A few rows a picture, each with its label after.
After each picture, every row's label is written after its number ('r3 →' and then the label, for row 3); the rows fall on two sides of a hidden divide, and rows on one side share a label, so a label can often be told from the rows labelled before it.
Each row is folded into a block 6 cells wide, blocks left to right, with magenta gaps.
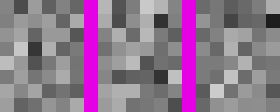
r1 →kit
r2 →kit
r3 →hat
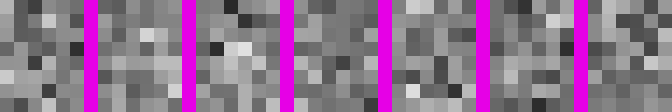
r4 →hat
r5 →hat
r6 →hat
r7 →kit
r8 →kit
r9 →hat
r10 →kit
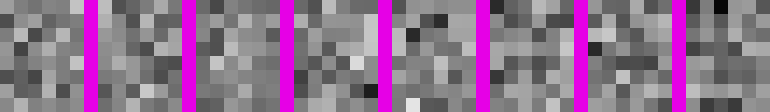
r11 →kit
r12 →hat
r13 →hat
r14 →kit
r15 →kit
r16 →kit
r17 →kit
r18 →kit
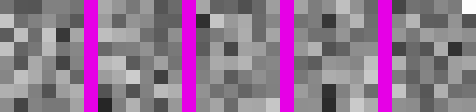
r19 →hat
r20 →hat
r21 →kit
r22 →kit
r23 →kit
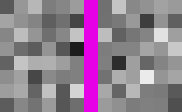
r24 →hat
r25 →kit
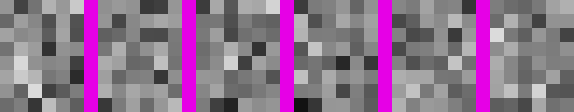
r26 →hat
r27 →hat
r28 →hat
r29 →hat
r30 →kit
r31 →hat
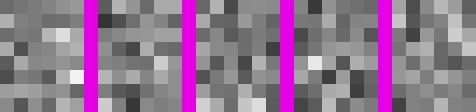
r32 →kit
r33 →kit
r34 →kit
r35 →hat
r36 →hat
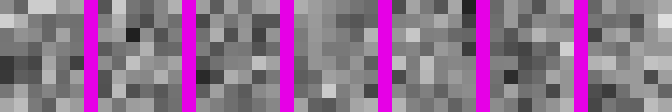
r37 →kit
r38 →kit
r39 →kit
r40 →kit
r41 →kit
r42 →kit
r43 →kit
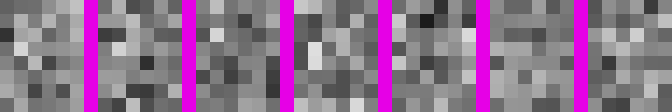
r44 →kit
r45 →hat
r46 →kit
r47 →kit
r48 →kit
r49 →hat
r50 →kit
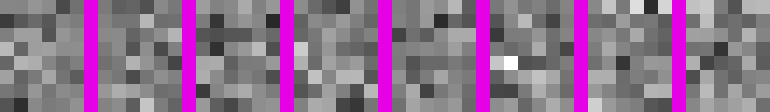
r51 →hat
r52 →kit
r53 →hat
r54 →hat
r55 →kit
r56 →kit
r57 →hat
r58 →kit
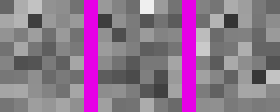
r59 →kit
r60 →kit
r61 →kit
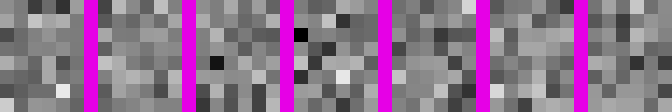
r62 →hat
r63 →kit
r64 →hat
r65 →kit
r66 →hat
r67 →kit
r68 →kit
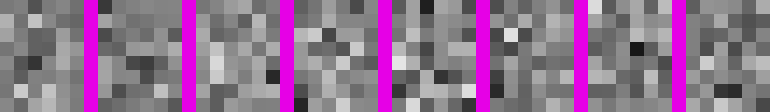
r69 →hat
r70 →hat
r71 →hat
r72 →hat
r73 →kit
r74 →kit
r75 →hat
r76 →hat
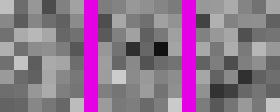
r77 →hat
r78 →kit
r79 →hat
